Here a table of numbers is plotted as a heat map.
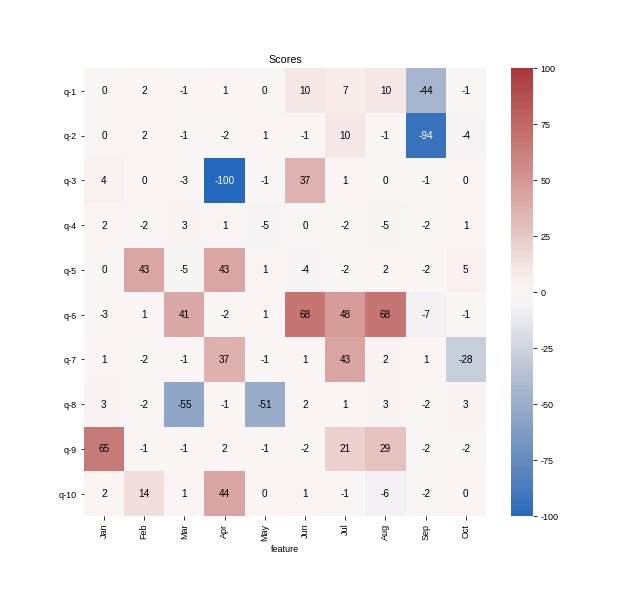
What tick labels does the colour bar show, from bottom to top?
-100, -75, -50, -25, 0, 25, 50, 75, 100
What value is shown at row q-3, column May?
-1
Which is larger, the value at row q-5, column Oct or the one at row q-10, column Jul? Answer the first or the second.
the first
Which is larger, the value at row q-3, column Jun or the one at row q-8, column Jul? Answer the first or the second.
the first
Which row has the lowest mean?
q-8
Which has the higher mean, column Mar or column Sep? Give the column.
Mar
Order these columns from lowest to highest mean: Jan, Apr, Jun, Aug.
Apr, Jan, Aug, Jun
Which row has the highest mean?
q-6
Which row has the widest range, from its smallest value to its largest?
q-3
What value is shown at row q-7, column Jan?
1
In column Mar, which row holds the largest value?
q-6
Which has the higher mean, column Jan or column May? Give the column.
Jan
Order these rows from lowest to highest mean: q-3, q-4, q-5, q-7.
q-3, q-4, q-7, q-5
